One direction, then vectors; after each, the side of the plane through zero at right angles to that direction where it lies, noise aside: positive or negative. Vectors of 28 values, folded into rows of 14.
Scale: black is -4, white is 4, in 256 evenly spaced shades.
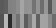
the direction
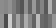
negative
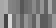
negative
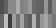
positive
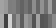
negative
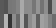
positive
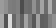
negative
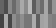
positive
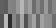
positive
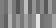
negative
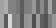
negative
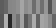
positive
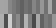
negative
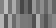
negative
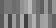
positive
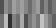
positive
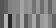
positive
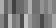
negative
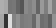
negative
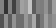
positive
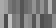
negative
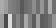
negative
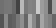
positive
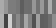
negative
